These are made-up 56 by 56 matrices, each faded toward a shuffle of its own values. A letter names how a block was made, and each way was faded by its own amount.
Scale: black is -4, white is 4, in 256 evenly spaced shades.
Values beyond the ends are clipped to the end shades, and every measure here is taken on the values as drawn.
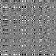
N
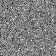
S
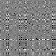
N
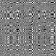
N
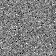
S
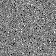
S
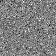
S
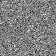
S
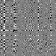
N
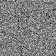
S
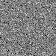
S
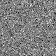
S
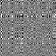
N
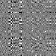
N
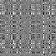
N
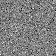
S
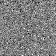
S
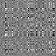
N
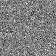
S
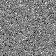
S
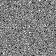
S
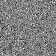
S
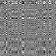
N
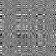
N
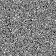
S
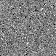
S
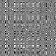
N
